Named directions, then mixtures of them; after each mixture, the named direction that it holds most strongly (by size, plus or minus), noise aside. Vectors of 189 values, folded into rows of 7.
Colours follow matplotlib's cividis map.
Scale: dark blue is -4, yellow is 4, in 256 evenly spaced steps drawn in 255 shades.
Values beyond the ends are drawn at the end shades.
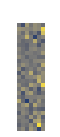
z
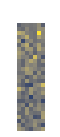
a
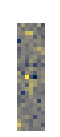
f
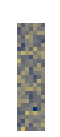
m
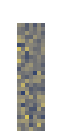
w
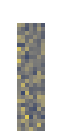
w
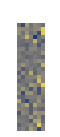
z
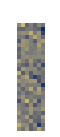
z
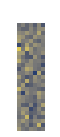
w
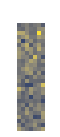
a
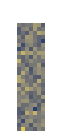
m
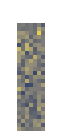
a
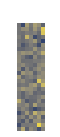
z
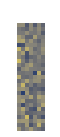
w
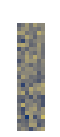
w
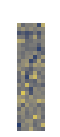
f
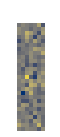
f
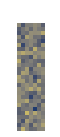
m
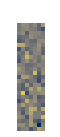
w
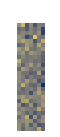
z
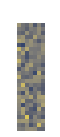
w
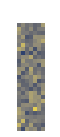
m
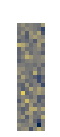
z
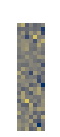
z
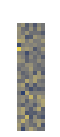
w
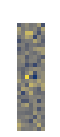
f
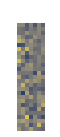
w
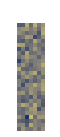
w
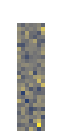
z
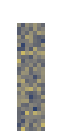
m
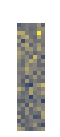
a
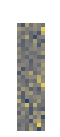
z
